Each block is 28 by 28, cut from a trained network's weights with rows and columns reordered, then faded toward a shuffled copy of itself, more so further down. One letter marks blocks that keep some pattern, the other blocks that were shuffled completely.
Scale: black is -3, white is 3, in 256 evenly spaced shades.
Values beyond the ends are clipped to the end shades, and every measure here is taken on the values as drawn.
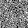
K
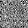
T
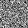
K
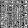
T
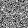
K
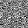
T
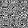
T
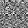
T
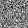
K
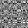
T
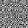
T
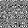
T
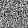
K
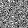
K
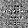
T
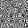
T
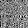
T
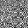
T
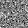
K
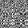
T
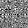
T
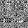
T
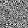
T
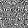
T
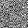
T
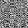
T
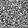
K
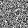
K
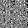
T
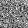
K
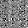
T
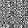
T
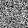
K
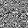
T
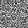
T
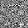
T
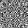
T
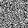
K
